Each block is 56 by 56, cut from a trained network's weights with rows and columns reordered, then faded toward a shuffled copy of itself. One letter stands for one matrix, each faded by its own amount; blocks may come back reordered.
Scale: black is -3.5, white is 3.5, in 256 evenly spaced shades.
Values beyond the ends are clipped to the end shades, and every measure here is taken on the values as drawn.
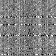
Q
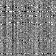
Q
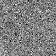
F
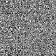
F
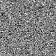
F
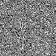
F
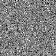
F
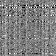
Q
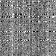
Q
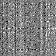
Q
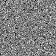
F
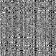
Q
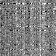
Q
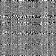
Q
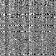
Q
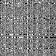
Q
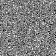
F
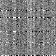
Q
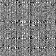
Q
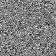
F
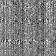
Q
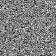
F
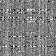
Q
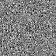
F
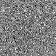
F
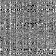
Q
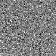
F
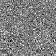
F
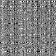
Q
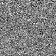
F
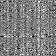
Q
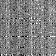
Q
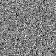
F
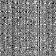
Q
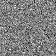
F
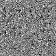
F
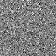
F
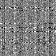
Q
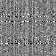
Q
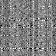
Q
